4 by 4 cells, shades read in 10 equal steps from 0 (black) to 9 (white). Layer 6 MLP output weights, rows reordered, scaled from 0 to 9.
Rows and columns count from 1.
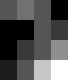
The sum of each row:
10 5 10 20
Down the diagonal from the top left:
3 0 3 9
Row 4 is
1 3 7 9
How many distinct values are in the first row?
3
